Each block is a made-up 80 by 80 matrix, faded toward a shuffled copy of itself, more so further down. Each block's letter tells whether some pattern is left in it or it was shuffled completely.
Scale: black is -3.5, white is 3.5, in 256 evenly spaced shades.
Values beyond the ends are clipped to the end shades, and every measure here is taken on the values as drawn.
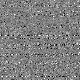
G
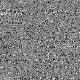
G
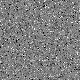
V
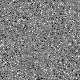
V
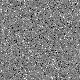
V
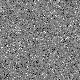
V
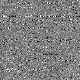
G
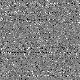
G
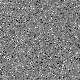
V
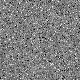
V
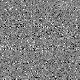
G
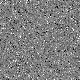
V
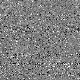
G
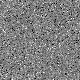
V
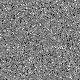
V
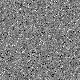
V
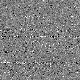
G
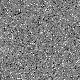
V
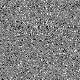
G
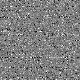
G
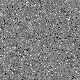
V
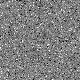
V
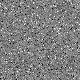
V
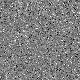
V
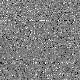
G
